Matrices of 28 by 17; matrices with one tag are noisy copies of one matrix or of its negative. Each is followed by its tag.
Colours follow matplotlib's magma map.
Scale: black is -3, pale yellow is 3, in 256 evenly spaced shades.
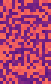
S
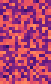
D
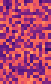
S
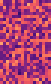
S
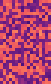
S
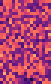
S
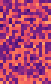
S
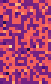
D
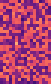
D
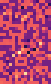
D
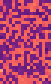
S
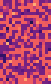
S
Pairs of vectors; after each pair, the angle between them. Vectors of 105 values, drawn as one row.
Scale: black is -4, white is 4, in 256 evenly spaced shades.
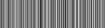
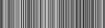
partly aligned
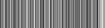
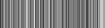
nearly parallel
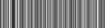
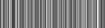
nearly parallel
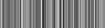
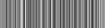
partly aligned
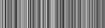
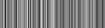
nearly parallel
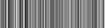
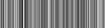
partly aligned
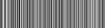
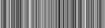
orthogonal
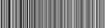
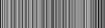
partly opposed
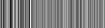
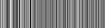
nearly opposite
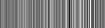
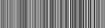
nearly opposite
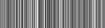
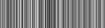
nearly parallel
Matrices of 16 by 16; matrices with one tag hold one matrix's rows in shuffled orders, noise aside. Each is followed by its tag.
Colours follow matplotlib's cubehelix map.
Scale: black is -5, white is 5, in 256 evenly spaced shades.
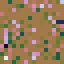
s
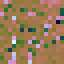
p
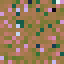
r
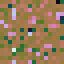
p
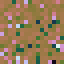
r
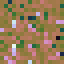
p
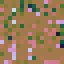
p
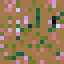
r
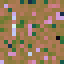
p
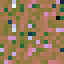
p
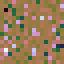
s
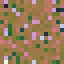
s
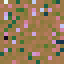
s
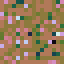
r
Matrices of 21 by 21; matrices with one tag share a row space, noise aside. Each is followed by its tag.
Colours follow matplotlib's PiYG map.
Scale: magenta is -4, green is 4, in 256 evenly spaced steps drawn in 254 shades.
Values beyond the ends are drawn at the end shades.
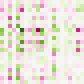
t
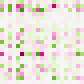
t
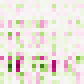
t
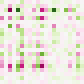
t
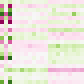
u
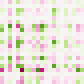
t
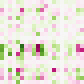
t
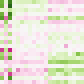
u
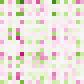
t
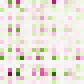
t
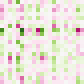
t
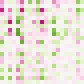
t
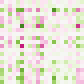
t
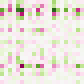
t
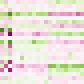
u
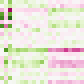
u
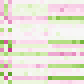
u
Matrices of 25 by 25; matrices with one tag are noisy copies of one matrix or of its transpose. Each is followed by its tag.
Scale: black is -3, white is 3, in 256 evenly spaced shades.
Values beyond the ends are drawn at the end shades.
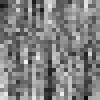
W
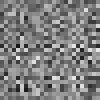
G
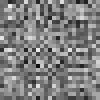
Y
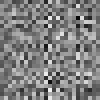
G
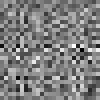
G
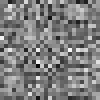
Y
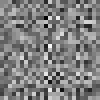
G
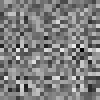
G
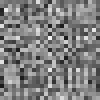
Y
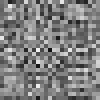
Y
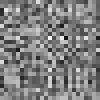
Y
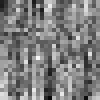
W
